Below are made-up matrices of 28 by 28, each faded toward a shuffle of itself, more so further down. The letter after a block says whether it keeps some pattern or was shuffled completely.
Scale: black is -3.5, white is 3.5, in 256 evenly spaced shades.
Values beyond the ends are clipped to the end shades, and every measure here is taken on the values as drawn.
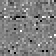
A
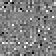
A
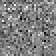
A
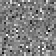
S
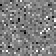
S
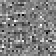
A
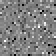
S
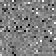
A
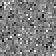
S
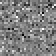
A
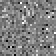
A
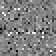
A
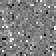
S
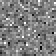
S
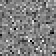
S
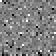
A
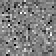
S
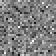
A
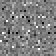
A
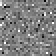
S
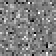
A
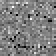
A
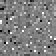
S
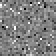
S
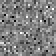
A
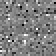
S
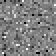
S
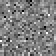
S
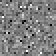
S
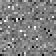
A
